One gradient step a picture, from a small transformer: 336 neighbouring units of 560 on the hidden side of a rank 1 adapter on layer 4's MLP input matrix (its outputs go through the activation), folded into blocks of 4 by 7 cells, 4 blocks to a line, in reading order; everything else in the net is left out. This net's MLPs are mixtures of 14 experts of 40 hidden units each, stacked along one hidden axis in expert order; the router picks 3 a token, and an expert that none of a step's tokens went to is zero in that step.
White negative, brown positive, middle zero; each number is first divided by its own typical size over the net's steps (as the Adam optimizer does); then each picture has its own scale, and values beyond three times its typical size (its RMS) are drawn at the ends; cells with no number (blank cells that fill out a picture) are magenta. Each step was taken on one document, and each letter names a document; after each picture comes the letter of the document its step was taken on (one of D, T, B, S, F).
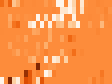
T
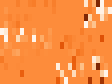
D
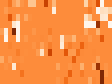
D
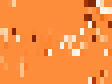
D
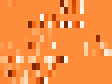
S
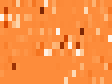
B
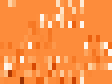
S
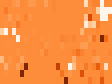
D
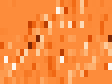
S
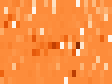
B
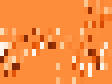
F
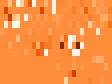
B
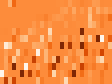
B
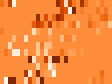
T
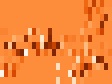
F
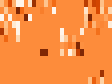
D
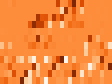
S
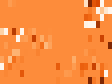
D
